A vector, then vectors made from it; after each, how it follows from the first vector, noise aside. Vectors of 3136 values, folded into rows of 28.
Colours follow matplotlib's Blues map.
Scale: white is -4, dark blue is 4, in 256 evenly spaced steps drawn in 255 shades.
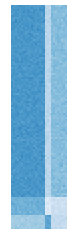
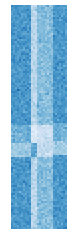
wrapped around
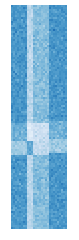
wrapped around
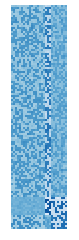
sign-scrambled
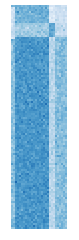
wrapped around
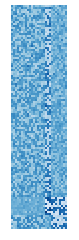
sign-scrambled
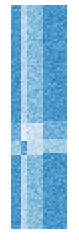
wrapped around
